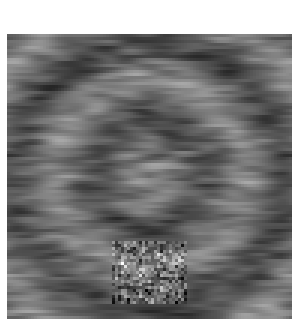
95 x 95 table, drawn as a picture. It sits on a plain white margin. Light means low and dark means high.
In the bottom middle lies a patch that is rougher than the rest. There is no overall slope. Rings spread out from the centre. The histogram is bell-shaped. The bottom middle is the roughest part.
